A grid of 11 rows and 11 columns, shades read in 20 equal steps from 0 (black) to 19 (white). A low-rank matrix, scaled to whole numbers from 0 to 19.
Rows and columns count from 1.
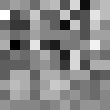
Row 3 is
7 4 4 13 10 7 1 15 6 15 10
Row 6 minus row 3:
-1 5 4 -3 3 2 1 1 2 -5 -2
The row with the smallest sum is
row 3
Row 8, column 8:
12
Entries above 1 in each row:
10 11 10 11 10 11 11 11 11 11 11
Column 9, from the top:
1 6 6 6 11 8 5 12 9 9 11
